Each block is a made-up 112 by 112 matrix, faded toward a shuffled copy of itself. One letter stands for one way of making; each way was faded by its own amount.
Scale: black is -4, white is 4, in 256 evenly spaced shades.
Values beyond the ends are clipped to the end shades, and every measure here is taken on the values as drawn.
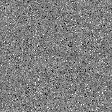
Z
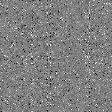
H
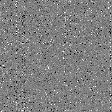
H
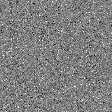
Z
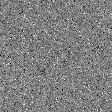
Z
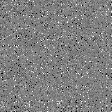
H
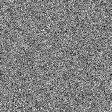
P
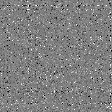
H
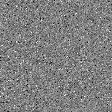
Z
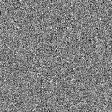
P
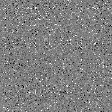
H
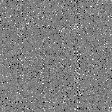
H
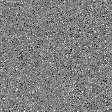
Z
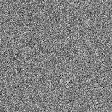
P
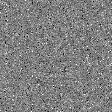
Z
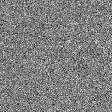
P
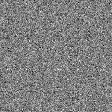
P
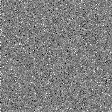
Z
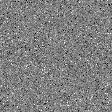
Z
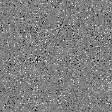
H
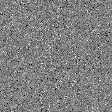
Z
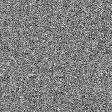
P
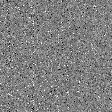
Z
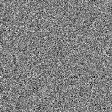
P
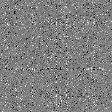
H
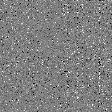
H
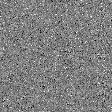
Z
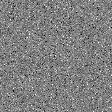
Z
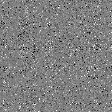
H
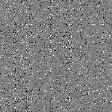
H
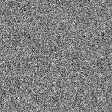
P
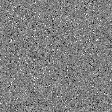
Z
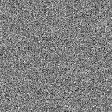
P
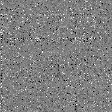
H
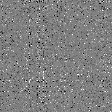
H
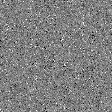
Z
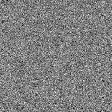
P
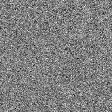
P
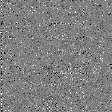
H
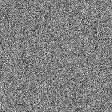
P
